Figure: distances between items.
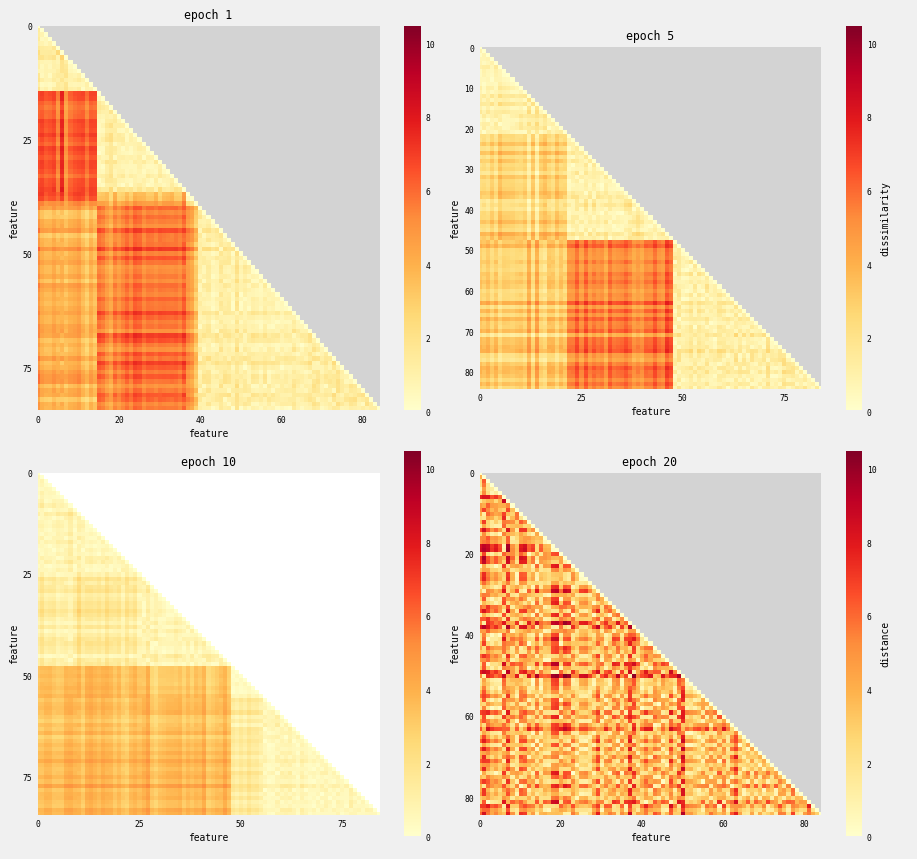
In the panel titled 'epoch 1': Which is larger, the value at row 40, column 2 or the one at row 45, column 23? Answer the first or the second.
the second
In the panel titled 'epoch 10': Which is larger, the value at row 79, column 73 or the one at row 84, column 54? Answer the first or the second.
the second
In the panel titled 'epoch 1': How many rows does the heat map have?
85
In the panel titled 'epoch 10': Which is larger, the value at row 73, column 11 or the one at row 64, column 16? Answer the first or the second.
the second
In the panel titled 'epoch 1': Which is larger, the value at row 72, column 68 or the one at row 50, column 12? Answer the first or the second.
the second
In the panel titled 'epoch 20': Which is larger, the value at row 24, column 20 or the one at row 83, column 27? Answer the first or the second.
the first
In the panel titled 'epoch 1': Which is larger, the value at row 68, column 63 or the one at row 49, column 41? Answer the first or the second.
the second
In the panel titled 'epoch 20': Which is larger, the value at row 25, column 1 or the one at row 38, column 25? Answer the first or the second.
the first
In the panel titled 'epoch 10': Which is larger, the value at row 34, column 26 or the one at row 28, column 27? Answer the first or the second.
the second
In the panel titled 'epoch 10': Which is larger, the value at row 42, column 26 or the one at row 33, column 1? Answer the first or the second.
the second
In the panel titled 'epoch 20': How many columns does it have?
85
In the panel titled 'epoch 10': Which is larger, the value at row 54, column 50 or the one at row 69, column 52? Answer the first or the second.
the second
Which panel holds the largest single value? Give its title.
epoch 20
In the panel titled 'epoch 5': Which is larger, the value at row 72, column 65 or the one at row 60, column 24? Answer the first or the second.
the second
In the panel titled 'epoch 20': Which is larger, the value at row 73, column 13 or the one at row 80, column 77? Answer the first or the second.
the first
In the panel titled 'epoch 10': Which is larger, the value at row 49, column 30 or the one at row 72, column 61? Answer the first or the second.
the first
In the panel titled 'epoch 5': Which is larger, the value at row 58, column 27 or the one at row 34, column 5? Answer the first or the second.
the first
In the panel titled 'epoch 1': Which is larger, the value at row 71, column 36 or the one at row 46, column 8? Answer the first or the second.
the first
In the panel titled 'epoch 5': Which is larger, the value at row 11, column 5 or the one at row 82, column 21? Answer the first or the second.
the second
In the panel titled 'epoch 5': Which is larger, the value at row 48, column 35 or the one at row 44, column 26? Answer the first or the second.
the first
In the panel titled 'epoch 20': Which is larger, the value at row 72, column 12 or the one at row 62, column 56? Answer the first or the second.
the second
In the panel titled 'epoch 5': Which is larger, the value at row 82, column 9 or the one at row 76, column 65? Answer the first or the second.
the first
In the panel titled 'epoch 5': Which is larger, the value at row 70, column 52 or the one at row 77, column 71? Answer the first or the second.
the first
